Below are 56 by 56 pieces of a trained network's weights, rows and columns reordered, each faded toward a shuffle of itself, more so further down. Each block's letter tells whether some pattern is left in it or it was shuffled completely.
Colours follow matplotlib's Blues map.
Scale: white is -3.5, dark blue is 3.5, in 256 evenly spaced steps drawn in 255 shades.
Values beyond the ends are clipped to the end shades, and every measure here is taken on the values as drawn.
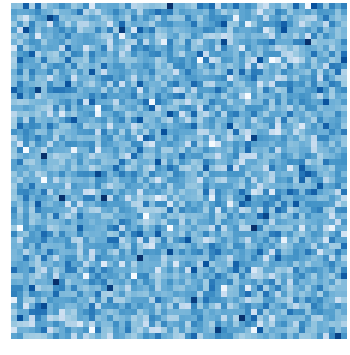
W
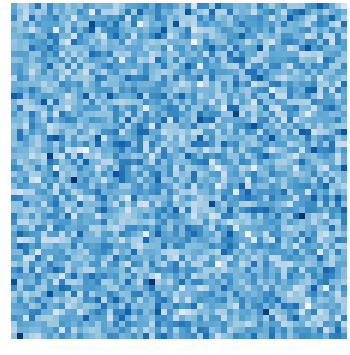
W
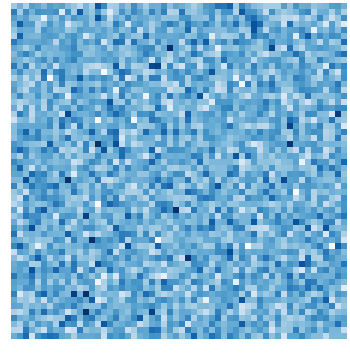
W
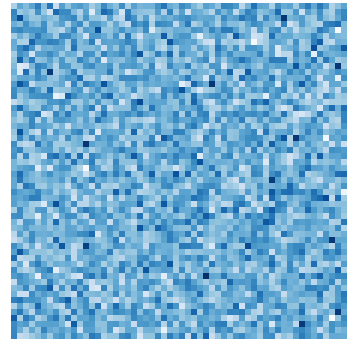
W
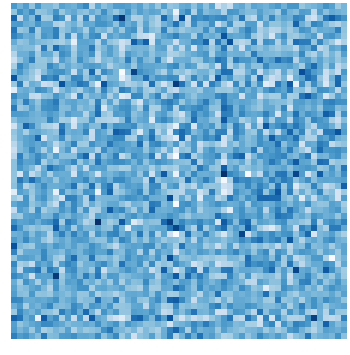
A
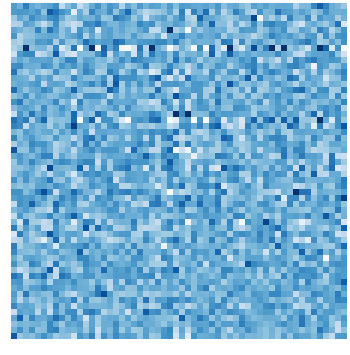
A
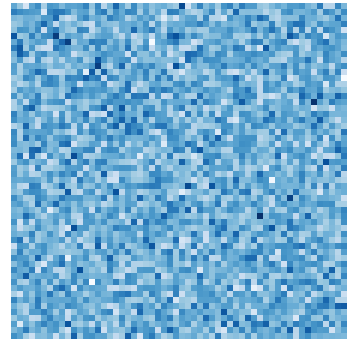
W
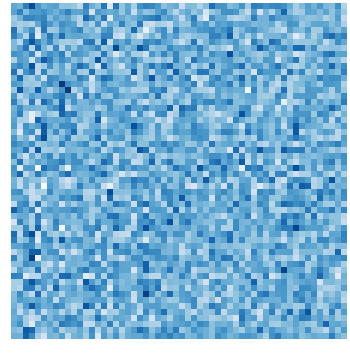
A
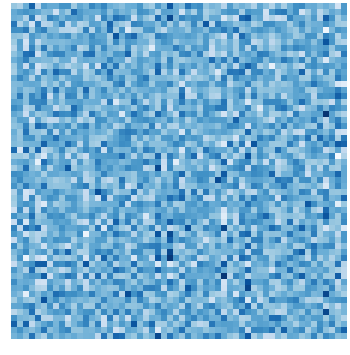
A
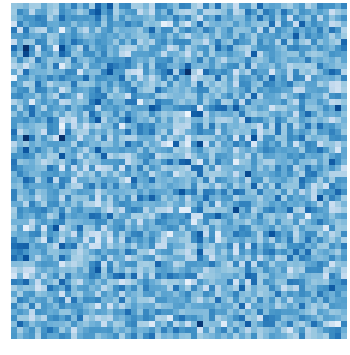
A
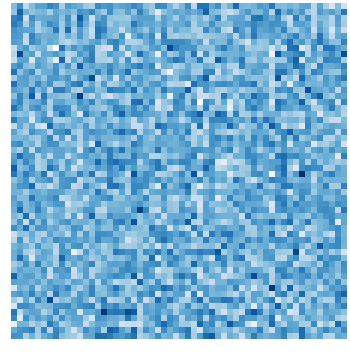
A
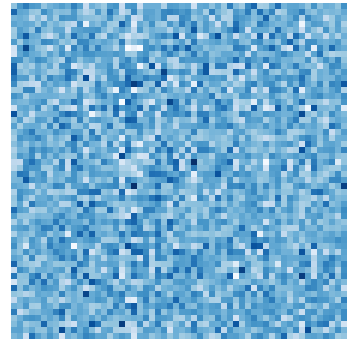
A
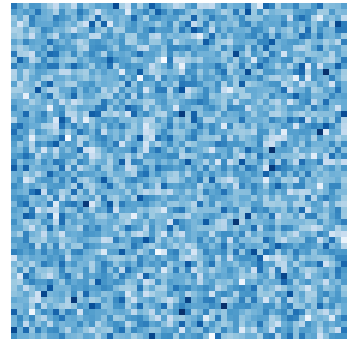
W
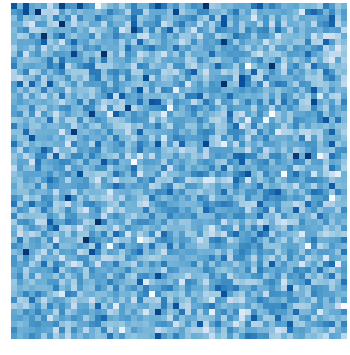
W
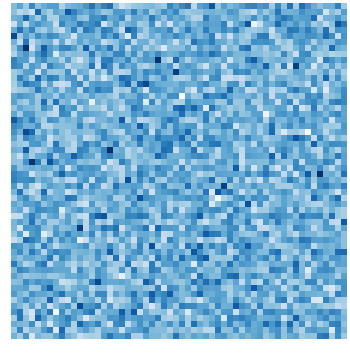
W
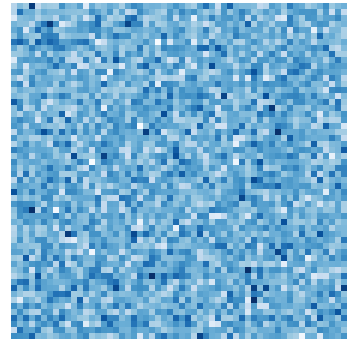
W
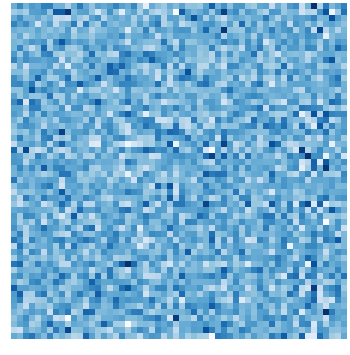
A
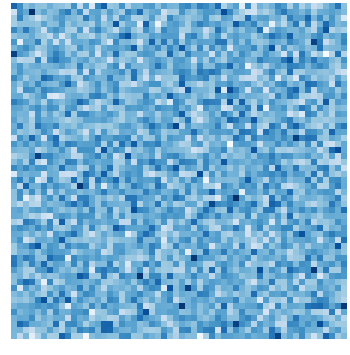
W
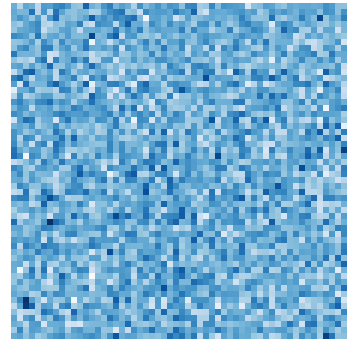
A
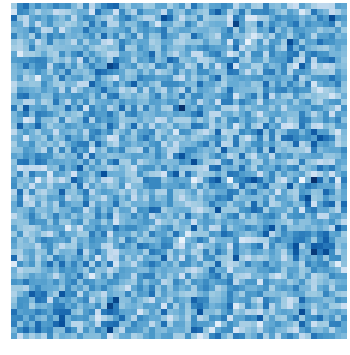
A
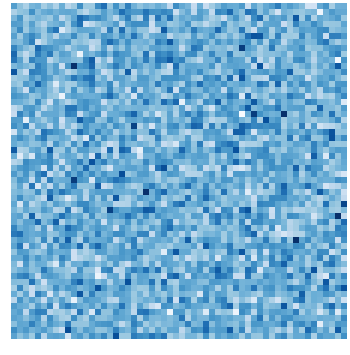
W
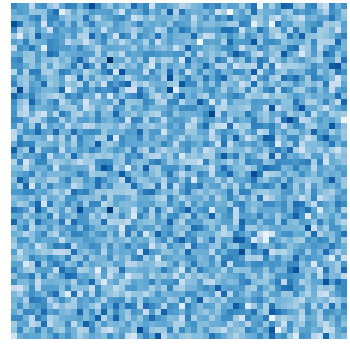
W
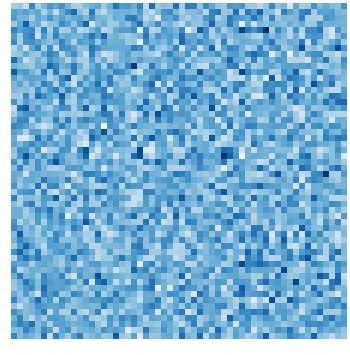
A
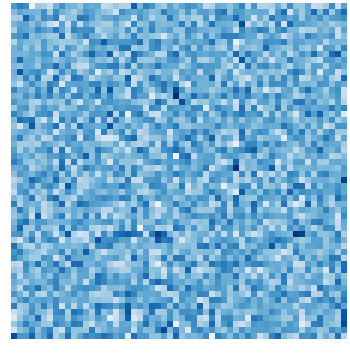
A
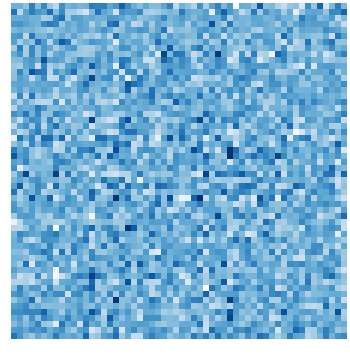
A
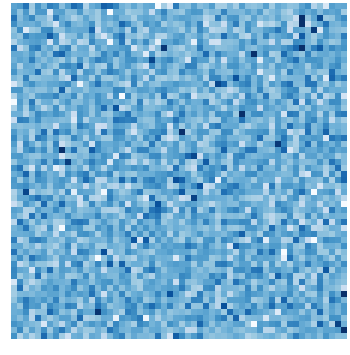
W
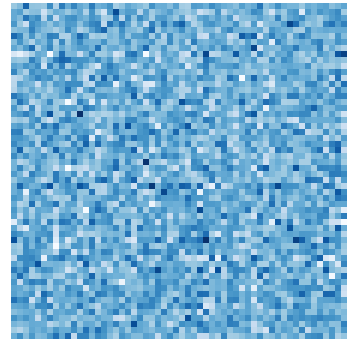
A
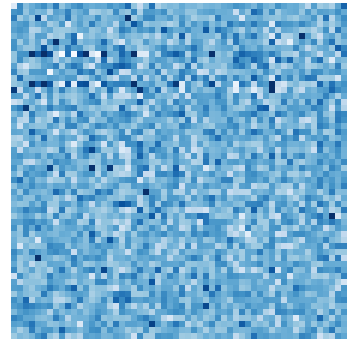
A
